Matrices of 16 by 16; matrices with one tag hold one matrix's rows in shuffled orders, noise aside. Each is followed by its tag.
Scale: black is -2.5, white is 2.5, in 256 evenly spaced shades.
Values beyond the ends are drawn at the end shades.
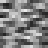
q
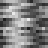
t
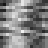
t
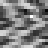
q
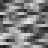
q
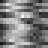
t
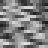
q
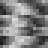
t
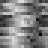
t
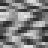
q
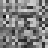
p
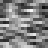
q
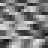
q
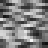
q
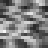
q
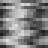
t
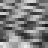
q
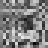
p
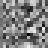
p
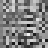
p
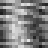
t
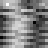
t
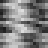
t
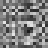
p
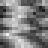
t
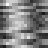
t
